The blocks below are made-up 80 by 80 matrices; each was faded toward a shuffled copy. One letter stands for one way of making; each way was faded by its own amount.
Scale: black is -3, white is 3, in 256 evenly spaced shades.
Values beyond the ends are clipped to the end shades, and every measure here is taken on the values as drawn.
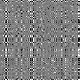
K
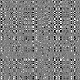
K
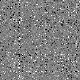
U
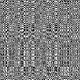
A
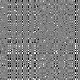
K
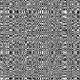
A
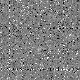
U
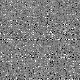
U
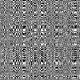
A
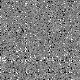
U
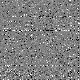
U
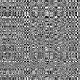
A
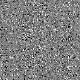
U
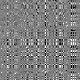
K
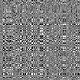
A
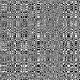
A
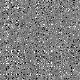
U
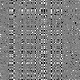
K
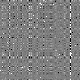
K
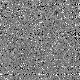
U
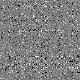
U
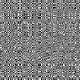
A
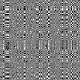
K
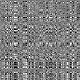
A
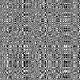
A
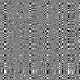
K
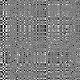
K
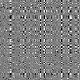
K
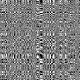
A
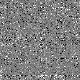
U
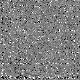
U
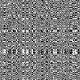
A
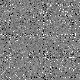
U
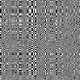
K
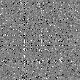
U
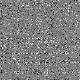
U
